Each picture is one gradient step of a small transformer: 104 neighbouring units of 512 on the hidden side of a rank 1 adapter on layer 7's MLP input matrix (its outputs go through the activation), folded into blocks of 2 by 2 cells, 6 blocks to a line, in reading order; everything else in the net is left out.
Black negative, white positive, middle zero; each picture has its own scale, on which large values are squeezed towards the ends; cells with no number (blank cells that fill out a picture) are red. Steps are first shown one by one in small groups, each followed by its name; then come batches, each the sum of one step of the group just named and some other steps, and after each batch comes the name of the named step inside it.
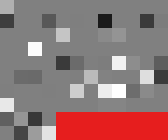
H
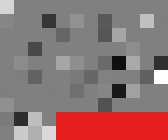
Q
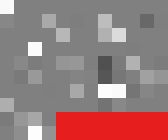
H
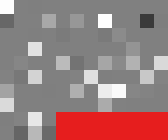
H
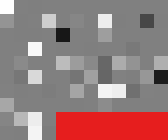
H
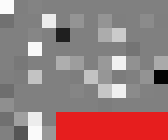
H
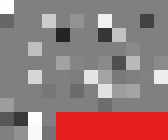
Q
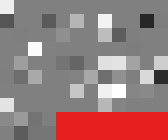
H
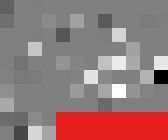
H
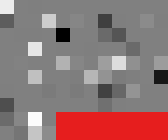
Q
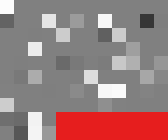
H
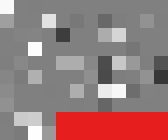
H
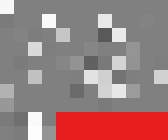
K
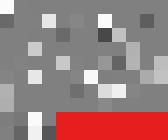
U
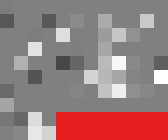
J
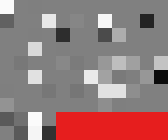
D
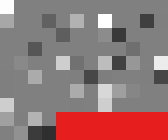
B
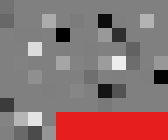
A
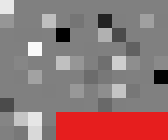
A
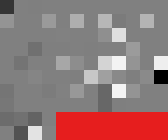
D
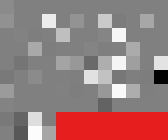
K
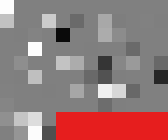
A
